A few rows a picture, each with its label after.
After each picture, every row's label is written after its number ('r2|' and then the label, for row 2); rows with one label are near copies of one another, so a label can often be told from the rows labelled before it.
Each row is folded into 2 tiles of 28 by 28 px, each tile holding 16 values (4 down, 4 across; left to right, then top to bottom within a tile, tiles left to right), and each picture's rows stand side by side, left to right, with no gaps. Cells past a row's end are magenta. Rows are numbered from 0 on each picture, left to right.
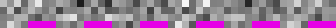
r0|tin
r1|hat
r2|hat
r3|tin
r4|hat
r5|tin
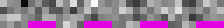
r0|hat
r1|tin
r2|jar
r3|jar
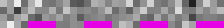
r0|tin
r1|jar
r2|tin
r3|jar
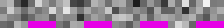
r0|jar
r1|jar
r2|hat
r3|tin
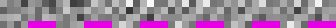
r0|hat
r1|jar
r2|tin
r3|tin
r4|tin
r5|tin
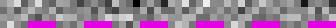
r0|tin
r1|hat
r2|hat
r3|tin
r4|tin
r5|hat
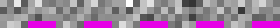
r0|tin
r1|tin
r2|tin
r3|jar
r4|tin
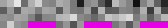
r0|tin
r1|hat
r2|hat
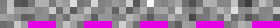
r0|jar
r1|tin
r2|tin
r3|jar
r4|jar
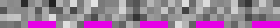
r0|hat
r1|tin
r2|jar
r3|tin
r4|jar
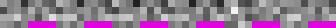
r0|hat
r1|hat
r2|hat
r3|hat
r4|jar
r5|hat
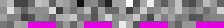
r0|jar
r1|hat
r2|tin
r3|jar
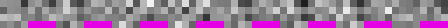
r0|hat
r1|jar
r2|tin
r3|tin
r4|jar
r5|jar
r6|jar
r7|hat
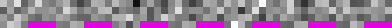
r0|tin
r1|jar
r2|hat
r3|jar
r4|tin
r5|jar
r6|jar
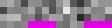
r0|hat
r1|jar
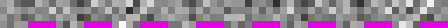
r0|jar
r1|jar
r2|tin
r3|jar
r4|hat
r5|jar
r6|jar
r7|tin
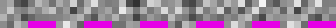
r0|jar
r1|tin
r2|jar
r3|jar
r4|tin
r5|tin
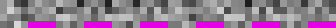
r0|jar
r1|hat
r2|hat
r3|jar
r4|hat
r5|hat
